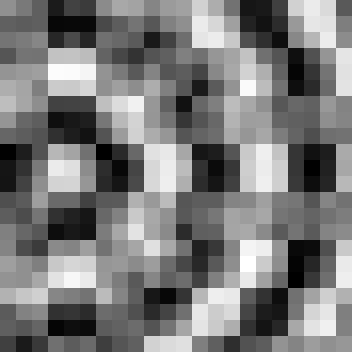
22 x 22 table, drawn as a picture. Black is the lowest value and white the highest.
No row or column stands out. Overall the values sit about 50% of the way up the scale. Rings spread out from the middle left. There is no overall slope.
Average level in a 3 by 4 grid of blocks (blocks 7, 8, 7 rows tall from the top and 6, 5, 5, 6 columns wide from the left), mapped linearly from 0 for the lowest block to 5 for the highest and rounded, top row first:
3 3 5 3 / 0 5 2 3 / 3 3 5 3
